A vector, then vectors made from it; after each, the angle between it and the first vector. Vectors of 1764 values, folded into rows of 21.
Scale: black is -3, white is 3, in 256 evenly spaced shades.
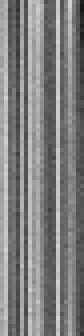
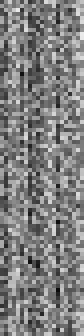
partly opposed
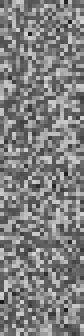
orthogonal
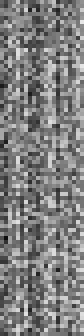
partly opposed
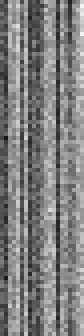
nearly opposite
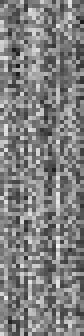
partly aligned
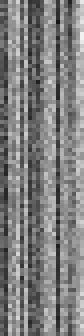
nearly opposite
